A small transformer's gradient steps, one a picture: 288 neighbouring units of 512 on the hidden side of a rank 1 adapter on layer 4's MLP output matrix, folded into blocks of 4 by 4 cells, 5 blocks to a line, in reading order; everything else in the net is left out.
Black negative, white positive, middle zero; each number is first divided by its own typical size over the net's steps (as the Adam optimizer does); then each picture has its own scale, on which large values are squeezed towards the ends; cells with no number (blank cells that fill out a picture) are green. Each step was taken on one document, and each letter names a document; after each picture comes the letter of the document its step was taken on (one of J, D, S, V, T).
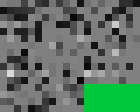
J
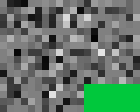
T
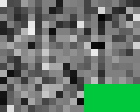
T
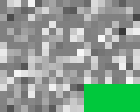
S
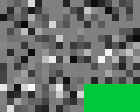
S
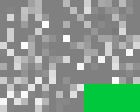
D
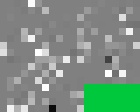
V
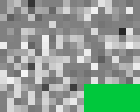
S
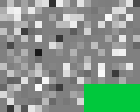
J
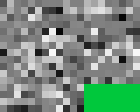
S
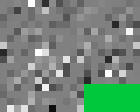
V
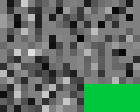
T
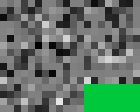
T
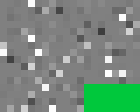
V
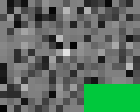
T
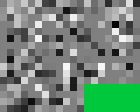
J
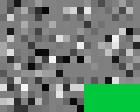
S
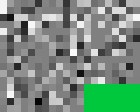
J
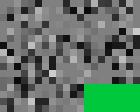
S
